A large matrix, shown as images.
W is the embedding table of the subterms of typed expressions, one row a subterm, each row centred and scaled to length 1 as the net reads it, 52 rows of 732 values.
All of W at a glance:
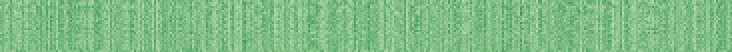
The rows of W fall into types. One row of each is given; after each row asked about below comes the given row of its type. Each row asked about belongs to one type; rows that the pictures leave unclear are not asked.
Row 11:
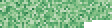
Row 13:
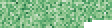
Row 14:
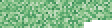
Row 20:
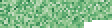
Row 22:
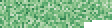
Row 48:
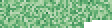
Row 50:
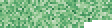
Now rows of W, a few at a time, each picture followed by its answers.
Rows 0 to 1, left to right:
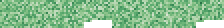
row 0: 14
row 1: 11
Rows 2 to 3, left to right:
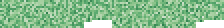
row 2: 48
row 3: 48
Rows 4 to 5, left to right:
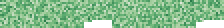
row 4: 20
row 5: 48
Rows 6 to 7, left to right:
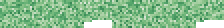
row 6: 50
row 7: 20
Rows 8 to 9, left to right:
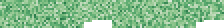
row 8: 14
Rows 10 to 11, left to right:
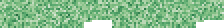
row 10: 11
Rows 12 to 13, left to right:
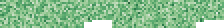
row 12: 20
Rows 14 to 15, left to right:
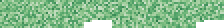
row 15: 20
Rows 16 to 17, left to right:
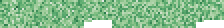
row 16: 20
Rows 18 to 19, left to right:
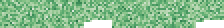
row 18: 14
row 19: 14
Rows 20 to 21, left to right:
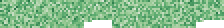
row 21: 48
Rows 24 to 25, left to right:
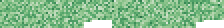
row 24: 14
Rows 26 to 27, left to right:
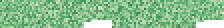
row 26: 14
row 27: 11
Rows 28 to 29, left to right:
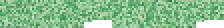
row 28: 50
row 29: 20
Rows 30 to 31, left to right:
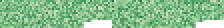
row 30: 14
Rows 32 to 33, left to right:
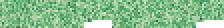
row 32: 50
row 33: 11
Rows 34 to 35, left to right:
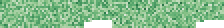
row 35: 20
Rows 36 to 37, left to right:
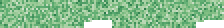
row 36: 48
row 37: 11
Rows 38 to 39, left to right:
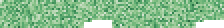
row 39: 13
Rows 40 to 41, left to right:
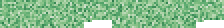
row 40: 48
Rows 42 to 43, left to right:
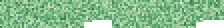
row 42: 22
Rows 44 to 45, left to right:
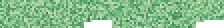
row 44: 48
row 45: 20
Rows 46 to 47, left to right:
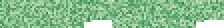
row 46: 48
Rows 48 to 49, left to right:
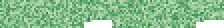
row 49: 50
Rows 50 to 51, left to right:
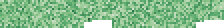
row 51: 22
